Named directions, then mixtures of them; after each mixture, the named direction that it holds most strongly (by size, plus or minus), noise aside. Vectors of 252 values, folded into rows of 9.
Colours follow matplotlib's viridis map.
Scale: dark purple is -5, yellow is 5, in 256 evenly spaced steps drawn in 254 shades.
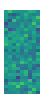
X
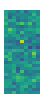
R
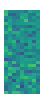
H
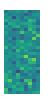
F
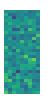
F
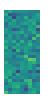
F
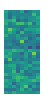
R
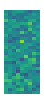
F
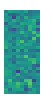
F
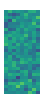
X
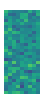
H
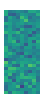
H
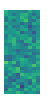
H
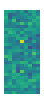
R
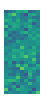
X
